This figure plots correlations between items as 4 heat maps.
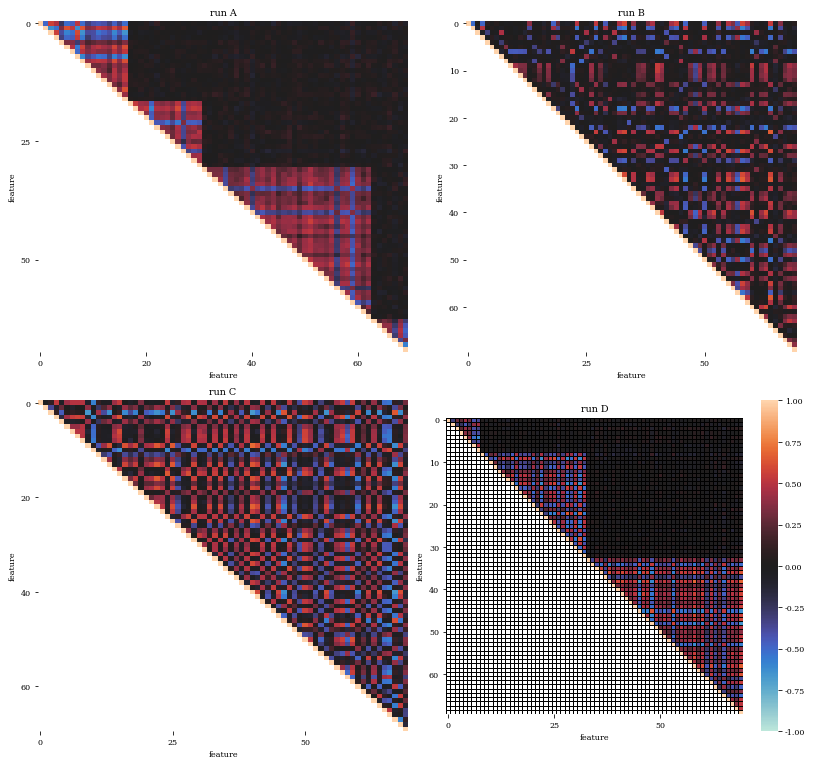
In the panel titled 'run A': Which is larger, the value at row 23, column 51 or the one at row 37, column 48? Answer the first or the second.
the second
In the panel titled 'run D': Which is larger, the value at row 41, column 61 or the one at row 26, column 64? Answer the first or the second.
the second
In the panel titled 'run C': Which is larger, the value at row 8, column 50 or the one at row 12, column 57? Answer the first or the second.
the first
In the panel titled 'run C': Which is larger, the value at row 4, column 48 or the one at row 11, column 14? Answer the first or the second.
the second
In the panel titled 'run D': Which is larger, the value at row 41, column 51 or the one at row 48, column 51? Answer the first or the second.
the first
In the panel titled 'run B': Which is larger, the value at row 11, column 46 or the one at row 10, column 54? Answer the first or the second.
the second
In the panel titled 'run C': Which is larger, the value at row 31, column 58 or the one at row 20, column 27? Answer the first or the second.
the second
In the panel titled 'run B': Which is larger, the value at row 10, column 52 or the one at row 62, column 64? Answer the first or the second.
the first
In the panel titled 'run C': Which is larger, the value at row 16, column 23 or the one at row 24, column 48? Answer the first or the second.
the first
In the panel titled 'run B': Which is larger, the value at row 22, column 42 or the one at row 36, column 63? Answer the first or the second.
the second
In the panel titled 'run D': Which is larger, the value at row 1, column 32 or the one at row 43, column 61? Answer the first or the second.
the first
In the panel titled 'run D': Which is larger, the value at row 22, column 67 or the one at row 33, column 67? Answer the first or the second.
the second
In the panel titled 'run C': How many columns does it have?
70
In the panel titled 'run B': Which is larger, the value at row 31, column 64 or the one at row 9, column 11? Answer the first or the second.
the second
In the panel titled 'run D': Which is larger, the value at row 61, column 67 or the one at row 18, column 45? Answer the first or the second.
the second
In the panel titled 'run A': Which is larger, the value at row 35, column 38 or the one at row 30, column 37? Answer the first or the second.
the second
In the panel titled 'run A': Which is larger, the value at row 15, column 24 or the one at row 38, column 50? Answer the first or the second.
the second
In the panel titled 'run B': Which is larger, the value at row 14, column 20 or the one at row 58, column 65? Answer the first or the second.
the second
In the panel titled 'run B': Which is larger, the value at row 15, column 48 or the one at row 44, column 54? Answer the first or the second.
the second
